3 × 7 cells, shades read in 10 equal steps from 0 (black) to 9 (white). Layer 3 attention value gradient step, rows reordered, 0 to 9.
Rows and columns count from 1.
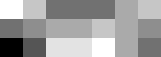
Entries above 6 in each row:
3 1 3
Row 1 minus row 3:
9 4 -4 -4 -5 0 3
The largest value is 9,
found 2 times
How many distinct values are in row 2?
4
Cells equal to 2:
0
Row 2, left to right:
4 5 6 6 7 6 5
